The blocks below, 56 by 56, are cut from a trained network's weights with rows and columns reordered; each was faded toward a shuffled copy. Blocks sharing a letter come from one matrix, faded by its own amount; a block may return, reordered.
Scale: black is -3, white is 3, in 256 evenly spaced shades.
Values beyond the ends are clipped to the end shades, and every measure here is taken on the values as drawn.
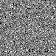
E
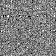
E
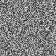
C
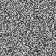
C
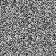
C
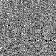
E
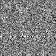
E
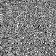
E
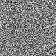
C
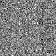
E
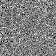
E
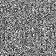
E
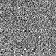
E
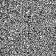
E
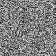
C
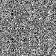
E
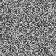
C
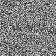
C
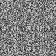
C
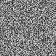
C
